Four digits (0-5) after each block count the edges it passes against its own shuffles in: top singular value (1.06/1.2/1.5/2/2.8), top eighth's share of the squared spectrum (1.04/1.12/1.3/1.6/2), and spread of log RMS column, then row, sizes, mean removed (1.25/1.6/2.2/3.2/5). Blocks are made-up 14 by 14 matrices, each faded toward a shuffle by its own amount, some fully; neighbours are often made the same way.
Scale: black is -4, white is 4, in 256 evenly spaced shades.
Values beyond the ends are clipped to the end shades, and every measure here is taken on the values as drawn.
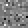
0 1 0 0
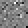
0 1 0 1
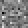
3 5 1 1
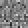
2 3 0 1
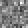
3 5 2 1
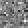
0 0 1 1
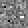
0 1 0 1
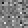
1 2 0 1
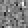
1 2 1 0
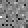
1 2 0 0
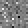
0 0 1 0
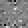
2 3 0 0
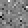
0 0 0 0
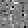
1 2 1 0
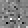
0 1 0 0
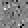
0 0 0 0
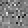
2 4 0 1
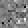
2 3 1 1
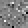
0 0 0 0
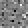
1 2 0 0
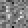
2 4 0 0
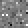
1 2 0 0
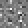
2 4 1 0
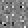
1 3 1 0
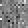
1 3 0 0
